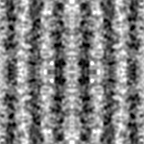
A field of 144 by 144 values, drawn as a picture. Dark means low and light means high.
Average level on the scale: 50%. Slope: none. Mirror symmetry: left to right and top to bottom. Stripes: upright, repeating 6 times.
